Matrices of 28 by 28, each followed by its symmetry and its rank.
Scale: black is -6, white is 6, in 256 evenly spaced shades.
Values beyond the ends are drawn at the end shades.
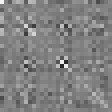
symmetric, rank five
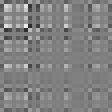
symmetric, rank one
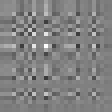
symmetric, rank two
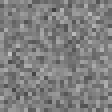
antisymmetric, full rank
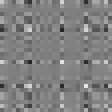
symmetric, rank two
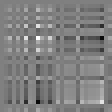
symmetric, rank one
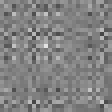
symmetric, rank three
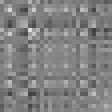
symmetric, rank three
